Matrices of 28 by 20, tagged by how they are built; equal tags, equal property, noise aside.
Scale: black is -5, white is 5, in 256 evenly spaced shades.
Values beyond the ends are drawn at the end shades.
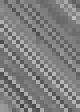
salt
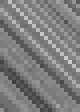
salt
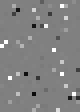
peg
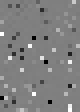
peg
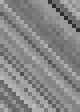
salt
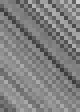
salt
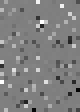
peg
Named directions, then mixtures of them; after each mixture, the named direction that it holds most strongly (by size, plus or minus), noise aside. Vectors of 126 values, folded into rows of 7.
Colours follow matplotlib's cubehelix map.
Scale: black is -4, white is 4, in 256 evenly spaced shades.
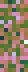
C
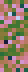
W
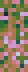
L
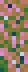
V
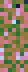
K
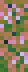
V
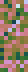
K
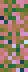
C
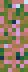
K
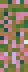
C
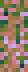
L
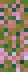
C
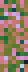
L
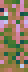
L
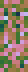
L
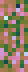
K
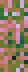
L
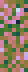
K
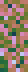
V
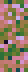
W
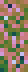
V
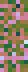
C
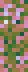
L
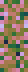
L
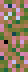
V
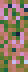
V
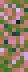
V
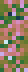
W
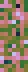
K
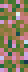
C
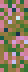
C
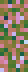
V
